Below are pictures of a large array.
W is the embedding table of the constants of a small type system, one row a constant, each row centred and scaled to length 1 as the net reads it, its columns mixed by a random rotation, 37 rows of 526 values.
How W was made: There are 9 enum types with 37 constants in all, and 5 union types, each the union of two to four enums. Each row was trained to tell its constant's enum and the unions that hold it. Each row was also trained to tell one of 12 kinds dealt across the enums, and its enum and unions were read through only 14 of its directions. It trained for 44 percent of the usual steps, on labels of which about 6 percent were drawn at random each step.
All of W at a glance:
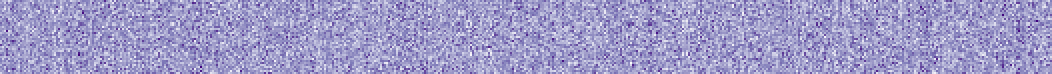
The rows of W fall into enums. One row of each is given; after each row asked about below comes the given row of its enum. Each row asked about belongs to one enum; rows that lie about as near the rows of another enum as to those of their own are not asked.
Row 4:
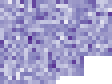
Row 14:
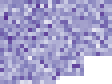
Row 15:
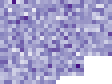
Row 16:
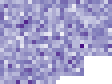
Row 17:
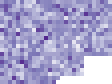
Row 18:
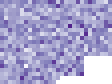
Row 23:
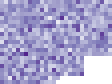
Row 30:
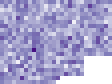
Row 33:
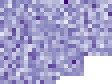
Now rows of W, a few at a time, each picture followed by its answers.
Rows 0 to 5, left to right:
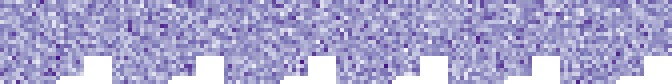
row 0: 16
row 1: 4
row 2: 18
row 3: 15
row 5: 16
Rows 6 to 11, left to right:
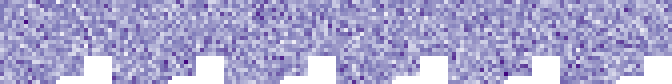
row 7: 30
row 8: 14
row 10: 14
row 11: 33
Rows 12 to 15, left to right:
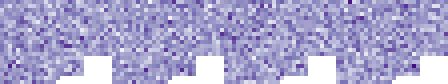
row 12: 33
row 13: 18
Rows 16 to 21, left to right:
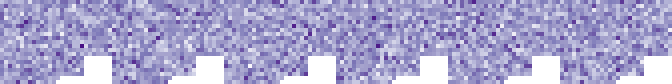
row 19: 4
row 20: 15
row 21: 18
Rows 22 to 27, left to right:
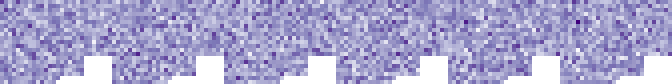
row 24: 14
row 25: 30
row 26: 33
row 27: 33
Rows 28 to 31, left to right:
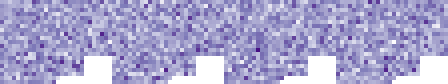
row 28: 4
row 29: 23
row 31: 4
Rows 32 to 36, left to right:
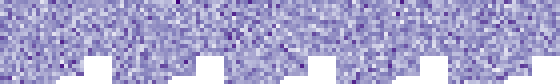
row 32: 30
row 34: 15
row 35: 16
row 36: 14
